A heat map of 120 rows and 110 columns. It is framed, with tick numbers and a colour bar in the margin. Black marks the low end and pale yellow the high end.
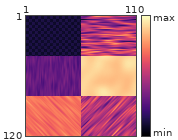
The table splits into 3 rows of 2 panels. Panel 1,1: very low, checkered, faint in contrast. Panel 1,2: middling, streaked across, strong in contrast. Panel 2,1: low, streaked downward, faint in contrast. Panel 2,2: very high, smooth, faint in contrast. Panel 3,1: high, slanting down to the right, faint in contrast. Panel 3,2: middling, slanting up to the right.
